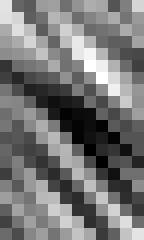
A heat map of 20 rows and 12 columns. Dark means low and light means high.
The ninth with the highest average is the top middle. The centre is the ninth with the lowest average. Streaks slant down to the right.
